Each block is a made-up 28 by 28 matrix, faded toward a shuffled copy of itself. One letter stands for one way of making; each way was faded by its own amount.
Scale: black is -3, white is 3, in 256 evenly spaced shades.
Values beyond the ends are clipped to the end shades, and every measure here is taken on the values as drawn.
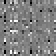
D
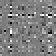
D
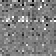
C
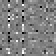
D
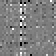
D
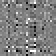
D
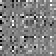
D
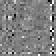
D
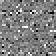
C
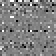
C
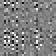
D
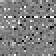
C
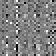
D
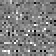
C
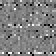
C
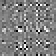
D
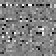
C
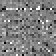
C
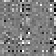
D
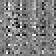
D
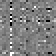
D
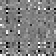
D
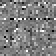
C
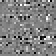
C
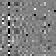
D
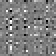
D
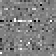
C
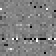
C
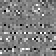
C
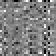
D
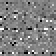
C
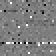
C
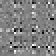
D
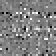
C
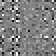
D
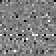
C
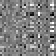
D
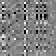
D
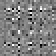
D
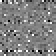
C
